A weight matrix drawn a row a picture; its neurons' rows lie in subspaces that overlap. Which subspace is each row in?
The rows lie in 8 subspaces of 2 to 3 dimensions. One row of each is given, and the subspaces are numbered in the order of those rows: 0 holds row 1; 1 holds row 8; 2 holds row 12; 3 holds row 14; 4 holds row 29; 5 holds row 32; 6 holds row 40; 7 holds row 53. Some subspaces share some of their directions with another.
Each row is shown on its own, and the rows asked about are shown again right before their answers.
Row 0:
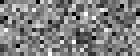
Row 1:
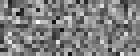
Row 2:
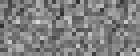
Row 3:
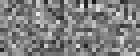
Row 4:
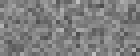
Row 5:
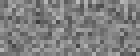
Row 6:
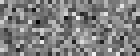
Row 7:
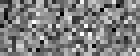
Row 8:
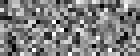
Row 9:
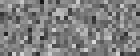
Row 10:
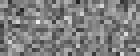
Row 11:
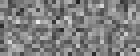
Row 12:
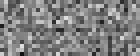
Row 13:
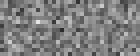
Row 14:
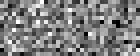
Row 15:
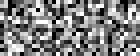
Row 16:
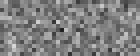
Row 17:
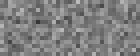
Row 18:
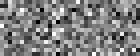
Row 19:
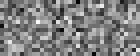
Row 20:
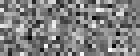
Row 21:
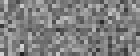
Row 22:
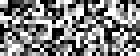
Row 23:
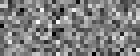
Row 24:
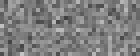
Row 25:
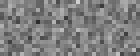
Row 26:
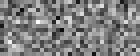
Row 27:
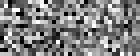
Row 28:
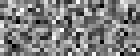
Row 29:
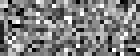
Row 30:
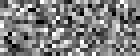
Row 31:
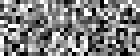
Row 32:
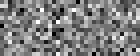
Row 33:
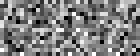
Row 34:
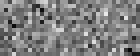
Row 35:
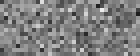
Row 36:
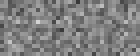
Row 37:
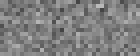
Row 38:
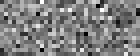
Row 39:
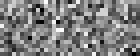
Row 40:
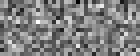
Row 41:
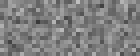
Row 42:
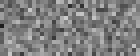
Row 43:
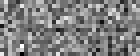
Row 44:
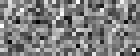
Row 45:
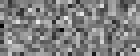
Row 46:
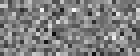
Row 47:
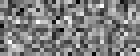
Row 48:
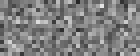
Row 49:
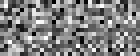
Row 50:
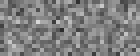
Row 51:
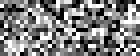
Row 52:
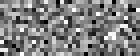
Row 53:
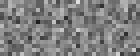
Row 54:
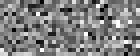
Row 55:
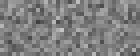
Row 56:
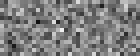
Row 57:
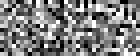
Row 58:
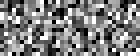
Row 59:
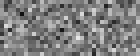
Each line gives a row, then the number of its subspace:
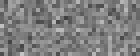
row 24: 2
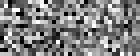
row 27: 0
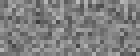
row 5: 6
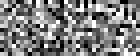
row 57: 6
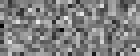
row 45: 6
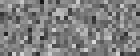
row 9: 7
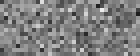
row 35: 3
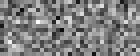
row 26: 7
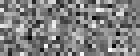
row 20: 6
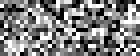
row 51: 0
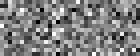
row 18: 5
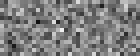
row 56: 1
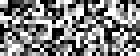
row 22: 3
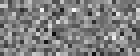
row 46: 5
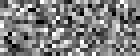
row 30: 7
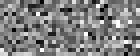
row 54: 3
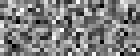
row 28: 2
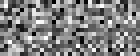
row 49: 6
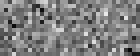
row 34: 4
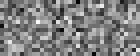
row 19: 0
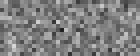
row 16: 1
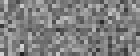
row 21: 2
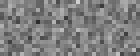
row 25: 7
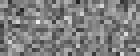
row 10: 4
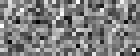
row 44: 1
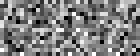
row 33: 3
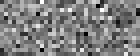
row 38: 3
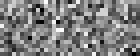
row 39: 4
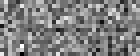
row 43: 2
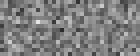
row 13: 0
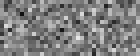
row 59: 6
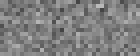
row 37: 3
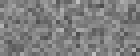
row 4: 0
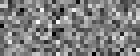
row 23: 5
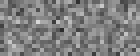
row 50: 1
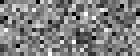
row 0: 3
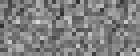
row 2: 1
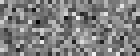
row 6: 3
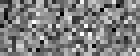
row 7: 1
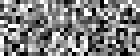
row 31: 2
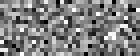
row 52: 5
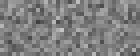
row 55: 4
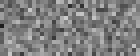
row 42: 6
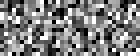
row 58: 7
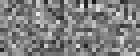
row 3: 6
